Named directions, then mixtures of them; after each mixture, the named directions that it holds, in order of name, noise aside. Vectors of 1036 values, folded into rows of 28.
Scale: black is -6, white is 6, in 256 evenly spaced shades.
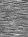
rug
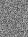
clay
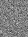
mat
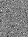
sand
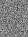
clay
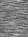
rug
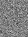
mat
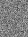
clay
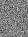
clay, mat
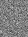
mat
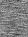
rug, sand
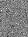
sand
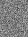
clay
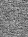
mat, rug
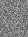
clay, mat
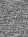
clay, rug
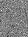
sand
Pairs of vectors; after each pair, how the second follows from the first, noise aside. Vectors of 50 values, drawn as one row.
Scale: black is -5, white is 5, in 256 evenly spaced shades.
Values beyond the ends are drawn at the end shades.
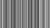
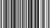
scaled up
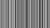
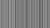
shrunk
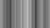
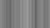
shrunk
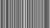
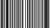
scaled up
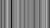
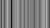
copied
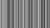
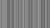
shrunk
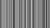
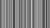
copied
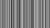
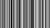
scaled up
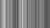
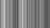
copied
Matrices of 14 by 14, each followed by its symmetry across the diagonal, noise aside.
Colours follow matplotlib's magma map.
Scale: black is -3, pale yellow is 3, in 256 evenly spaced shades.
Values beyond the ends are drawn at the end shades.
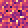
symmetric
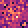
symmetric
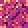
symmetric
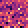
neither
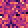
neither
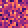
neither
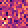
neither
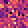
antisymmetric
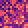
symmetric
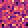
neither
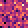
antisymmetric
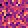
neither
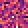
antisymmetric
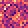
symmetric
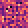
antisymmetric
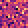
antisymmetric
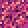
symmetric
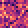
antisymmetric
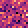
neither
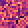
symmetric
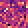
neither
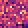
neither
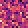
antisymmetric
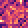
symmetric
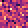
antisymmetric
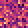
antisymmetric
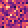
symmetric
